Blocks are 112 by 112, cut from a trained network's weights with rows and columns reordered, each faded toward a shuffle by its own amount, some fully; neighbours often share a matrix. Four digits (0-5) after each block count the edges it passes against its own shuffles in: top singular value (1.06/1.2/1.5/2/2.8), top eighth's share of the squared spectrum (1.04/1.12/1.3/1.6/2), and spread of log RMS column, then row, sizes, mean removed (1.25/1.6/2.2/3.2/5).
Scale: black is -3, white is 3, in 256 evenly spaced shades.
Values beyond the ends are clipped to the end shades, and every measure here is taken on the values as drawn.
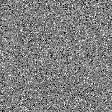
2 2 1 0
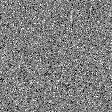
0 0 0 0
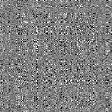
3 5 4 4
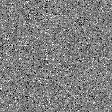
2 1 1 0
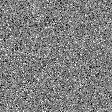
1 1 0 0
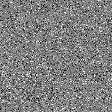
3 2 0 2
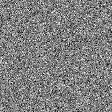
2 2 0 0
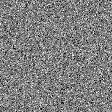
1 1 0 0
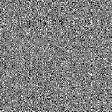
4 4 3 2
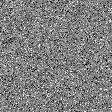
0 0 0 0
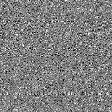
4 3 0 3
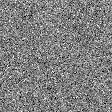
0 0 0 0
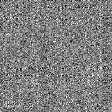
3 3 1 2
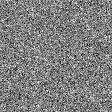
0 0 0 0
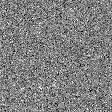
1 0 0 0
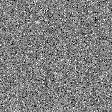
2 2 0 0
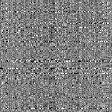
4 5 2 4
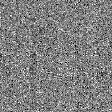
3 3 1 2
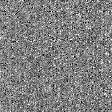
3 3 1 2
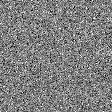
1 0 0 0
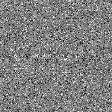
2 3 2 2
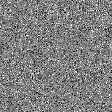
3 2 0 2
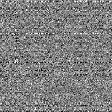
4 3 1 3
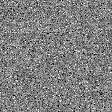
2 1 0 0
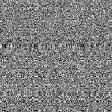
4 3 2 3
